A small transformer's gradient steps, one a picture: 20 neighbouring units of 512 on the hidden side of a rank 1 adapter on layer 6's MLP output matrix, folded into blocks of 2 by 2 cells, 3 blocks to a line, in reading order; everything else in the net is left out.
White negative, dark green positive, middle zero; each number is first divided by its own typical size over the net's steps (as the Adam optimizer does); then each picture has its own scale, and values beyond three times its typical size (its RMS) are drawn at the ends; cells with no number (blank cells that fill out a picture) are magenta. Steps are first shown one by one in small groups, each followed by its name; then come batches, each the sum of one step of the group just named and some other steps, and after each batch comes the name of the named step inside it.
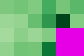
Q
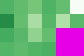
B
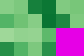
Q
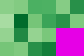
Q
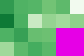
B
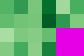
Q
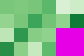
B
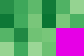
Q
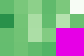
B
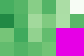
B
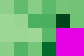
Q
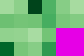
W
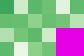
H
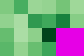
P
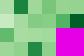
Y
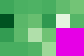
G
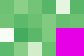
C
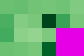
G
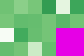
C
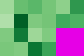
Y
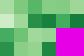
W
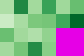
Y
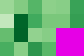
H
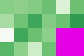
C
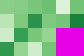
C
